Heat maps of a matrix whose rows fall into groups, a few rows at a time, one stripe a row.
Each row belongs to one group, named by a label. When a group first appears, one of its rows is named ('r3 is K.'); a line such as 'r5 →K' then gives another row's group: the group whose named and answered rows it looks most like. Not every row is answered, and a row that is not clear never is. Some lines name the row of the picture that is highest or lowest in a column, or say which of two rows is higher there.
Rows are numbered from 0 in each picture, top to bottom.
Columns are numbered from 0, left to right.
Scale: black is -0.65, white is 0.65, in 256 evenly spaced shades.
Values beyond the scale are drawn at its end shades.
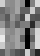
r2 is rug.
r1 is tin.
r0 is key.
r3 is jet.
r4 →key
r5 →key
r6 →key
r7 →rug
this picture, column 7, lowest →7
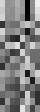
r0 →key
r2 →key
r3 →rug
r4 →key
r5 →jet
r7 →jet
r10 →key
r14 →rug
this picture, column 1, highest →6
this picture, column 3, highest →6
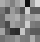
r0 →key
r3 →rug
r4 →jet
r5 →tin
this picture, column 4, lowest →1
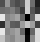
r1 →rug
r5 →key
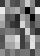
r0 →rug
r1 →key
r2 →jet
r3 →jet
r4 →rug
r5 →tin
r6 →tin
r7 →jet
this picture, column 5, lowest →1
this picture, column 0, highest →1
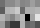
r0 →tin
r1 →tin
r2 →key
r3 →jet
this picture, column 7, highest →2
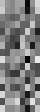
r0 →key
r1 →key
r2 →jet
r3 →tin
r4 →rug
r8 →key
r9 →rug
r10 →jet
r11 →key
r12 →rug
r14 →tin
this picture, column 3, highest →14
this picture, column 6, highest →14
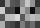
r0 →rug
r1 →jet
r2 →tin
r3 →jet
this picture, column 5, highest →0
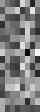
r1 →tin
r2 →jet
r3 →rug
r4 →rug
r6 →jet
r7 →key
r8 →rug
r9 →jet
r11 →tin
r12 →tin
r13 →rug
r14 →key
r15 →jet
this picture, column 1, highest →12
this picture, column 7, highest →7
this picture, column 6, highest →1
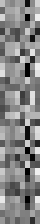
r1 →tin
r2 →key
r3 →tin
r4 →rug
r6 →tin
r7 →tin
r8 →jet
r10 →key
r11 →rug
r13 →tin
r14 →tin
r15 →rug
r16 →tin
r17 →rug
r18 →key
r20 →rug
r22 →jet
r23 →rug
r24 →key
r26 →jet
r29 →key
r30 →tin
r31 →jet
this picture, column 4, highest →8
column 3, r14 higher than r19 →Yes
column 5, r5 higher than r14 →Yes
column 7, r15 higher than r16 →No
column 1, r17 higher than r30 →No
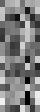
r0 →tin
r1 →key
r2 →jet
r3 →rug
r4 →rug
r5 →rug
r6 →jet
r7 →jet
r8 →key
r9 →rug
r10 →jet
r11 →key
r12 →rug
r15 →jet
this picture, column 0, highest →14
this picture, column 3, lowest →2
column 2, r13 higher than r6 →Yes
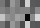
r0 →rug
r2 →key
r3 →rug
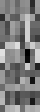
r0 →jet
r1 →jet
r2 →rug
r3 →rug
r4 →rug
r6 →tin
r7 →key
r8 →key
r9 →rug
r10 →jet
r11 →jet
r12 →tin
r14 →jet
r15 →tin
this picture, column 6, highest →6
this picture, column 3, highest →6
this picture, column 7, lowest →9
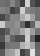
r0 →rug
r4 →rug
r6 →rug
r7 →tin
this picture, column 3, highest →7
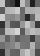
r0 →jet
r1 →tin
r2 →key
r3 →rug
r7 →rug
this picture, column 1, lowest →0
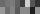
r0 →rug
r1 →jet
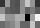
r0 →rug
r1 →jet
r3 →tin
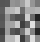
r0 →rug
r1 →tin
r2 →rug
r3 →tin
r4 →rug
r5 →tin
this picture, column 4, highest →0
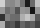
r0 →key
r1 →jet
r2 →rug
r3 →jet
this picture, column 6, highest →2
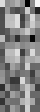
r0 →key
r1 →rug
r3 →tin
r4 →rug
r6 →tin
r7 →tin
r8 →tin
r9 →rug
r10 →jet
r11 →jet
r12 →rug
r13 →rug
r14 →rug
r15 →rug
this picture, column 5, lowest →0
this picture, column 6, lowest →5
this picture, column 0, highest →0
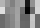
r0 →key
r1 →key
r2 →tin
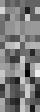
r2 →rug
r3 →tin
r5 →jet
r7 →jet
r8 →jet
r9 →key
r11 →jet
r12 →rug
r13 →rug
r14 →jet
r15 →jet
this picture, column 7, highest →10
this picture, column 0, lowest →12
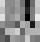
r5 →rug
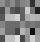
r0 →jet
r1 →rug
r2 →tin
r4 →jet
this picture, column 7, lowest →1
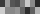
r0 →rug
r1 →key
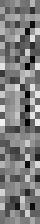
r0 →tin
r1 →jet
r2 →tin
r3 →jet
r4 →key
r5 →tin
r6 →jet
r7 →rug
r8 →jet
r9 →key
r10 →rug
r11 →jet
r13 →key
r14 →tin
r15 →key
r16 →tin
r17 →key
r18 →jet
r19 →tin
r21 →jet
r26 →tin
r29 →jet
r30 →rug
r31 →tin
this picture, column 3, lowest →29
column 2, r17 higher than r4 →Yes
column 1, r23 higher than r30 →Yes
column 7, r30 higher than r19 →No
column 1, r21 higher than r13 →No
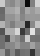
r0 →key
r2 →tin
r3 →key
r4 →tin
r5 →rug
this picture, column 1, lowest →5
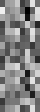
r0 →tin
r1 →key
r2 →key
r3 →rug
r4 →tin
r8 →rug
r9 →tin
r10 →key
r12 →key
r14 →rug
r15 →tin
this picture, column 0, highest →1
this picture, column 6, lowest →13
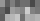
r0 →jet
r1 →rug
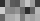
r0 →rug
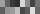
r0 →jet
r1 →tin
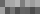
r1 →jet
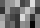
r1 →rug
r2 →jet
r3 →jet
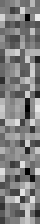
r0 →tin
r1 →jet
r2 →key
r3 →jet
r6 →jet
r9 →tin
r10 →tin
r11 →rug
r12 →tin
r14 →key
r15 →key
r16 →key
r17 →tin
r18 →jet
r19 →tin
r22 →tin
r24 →key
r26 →rug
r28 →tin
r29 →rug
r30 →rug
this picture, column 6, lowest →25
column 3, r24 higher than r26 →Yes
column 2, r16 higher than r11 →Yes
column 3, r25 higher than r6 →No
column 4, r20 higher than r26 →No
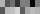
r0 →jet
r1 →tin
